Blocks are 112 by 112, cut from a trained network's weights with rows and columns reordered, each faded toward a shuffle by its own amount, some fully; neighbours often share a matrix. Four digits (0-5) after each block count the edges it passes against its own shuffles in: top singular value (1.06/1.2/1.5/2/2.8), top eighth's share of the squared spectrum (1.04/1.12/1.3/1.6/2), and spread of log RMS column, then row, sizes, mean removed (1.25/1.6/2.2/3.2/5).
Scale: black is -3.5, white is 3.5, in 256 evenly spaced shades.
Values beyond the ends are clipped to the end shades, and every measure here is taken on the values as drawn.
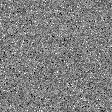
0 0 0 0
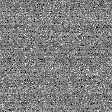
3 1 1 0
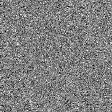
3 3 1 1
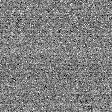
2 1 0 0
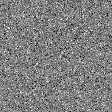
1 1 1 0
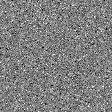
0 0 0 0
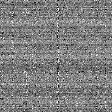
4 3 3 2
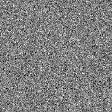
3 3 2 1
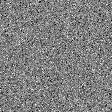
0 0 0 0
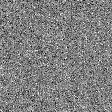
1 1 0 0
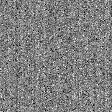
2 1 0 1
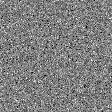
0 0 0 0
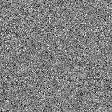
2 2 1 1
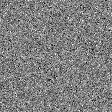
0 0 0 0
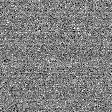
2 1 0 0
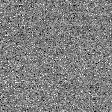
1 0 0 0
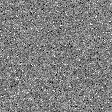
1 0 0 0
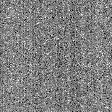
3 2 0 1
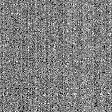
3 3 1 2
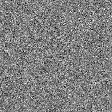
2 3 1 1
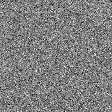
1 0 0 0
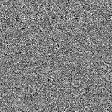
3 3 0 2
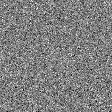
1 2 0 0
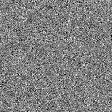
2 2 0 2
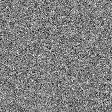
1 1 0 0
